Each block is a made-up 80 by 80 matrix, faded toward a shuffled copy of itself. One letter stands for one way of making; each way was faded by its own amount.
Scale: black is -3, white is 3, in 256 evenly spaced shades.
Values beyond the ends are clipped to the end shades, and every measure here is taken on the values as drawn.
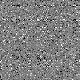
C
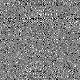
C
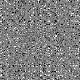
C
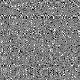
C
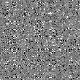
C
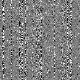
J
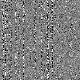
J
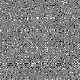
C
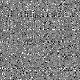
C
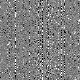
J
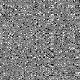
C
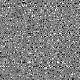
C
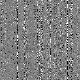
J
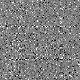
C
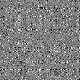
C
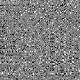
C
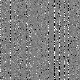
J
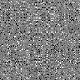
C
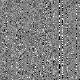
J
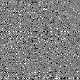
C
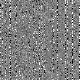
J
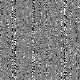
J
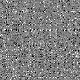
C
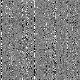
J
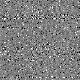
C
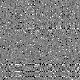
C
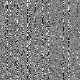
J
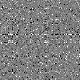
C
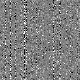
J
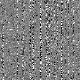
J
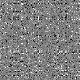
C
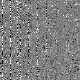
J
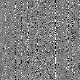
J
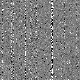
J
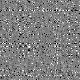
C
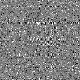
C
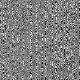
J
